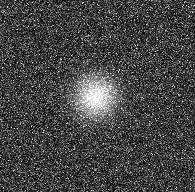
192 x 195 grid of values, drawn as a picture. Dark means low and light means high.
Histogram: skewed, a long tail of high values. Seam: none. Stripes: none. Bumps: one, in the centre. Ninth with the highest average: centre.
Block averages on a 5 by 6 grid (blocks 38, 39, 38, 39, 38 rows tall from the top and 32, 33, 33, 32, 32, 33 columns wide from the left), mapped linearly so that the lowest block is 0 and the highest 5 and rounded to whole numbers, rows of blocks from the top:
0 0 0 0 0 0 / 0 0 1 0 0 0 / 0 0 5 4 0 0 / 0 0 1 1 0 0 / 0 0 0 0 0 0
